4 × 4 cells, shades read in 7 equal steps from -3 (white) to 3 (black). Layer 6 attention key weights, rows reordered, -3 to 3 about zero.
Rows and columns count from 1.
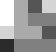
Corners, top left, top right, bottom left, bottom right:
-3 -2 2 0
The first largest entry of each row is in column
3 3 4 1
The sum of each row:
-5 -4 -3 2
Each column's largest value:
2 0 1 1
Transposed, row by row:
-3 -3 -2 2 / -1 -1 -1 0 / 1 0 -1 0 / -2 0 1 0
